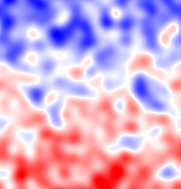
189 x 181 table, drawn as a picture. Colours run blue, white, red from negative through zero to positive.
Odd rows or columns: none. Grain: smooth. Slope: up to the bottom. Stripes: none. Lone odd cells: none. Average level on the scale: 50%.
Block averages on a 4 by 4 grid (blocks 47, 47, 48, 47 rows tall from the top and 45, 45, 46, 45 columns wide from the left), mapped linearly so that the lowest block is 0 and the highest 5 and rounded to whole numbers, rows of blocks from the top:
0 0 1 1 / 2 2 2 2 / 3 3 4 3 / 5 5 5 4
